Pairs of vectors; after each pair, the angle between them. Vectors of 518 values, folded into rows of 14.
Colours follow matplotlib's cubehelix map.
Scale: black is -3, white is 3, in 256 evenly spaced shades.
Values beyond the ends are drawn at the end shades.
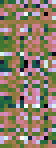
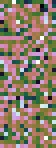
partly opposed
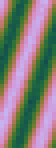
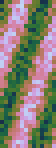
nearly opposite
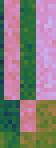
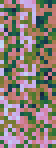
partly opposed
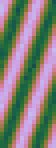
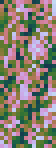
partly opposed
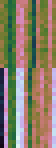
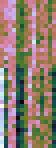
nearly opposite
